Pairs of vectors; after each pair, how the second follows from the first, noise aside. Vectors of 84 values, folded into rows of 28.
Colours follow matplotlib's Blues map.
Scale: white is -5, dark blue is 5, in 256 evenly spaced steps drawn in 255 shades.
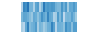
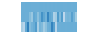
partly zeroed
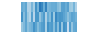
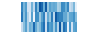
scaled up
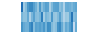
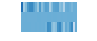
partly zeroed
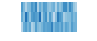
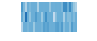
partly zeroed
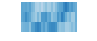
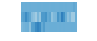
partly zeroed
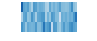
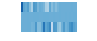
partly zeroed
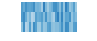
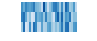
scaled up
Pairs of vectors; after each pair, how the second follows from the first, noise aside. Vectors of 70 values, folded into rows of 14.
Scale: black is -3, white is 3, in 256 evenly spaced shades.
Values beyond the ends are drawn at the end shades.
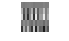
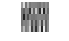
wrapped around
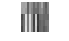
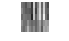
reversed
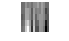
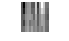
reversed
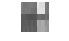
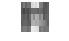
wrapped around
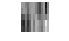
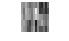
wrapped around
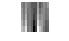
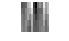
reversed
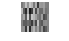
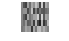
reversed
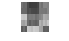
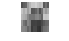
reversed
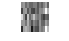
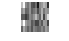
reversed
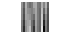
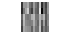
wrapped around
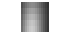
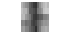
wrapped around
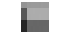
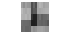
wrapped around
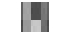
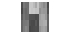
reversed
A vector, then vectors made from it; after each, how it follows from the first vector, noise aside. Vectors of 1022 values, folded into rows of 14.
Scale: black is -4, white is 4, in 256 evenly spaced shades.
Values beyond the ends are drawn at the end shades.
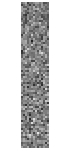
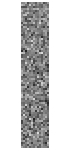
sign-scrambled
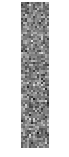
sign-scrambled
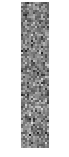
sign-scrambled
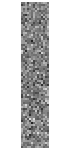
sign-scrambled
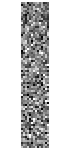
scaled up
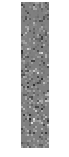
partly zeroed
